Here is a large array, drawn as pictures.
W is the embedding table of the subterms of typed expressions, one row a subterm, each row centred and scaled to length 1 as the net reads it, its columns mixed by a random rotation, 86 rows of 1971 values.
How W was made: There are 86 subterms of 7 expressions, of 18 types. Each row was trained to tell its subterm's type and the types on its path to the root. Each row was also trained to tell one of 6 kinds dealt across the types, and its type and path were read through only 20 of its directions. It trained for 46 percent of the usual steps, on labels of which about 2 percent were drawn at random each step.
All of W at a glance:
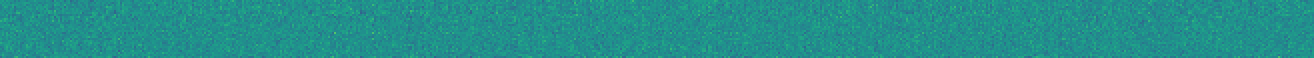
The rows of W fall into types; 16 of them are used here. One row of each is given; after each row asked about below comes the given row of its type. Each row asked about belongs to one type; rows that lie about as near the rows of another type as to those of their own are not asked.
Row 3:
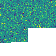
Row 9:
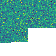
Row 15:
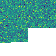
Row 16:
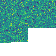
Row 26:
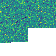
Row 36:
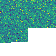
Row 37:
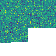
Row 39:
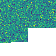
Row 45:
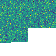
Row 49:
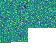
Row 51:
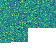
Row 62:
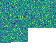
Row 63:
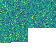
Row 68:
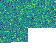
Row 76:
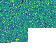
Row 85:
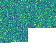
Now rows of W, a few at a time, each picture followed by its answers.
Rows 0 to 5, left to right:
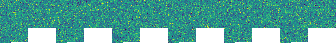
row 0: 39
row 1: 85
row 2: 36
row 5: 37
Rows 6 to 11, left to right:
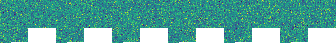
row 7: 85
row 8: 39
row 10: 36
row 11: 16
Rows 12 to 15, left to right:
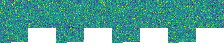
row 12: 62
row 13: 16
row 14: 63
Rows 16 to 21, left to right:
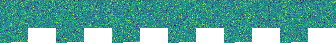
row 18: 45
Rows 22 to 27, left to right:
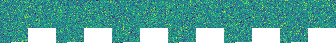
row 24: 49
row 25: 51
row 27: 3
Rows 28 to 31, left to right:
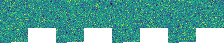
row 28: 85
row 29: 37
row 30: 3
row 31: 37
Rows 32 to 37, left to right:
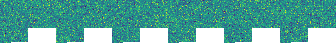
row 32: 3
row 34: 36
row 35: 26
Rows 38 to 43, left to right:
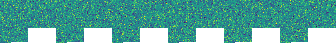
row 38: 3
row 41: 26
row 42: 26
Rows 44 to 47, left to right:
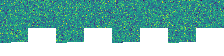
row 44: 62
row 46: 39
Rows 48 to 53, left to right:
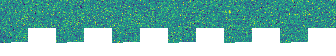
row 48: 36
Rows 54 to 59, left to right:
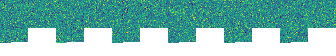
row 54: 76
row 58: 85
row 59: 49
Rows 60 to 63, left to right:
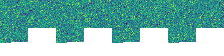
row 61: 16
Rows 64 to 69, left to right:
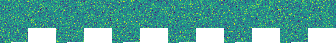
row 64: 3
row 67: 45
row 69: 62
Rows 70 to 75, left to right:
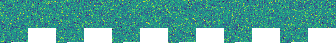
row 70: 76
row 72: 68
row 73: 26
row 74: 16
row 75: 49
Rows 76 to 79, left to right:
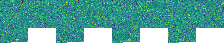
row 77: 76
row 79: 45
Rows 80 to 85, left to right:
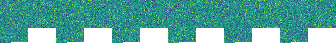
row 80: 85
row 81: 36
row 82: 26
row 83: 51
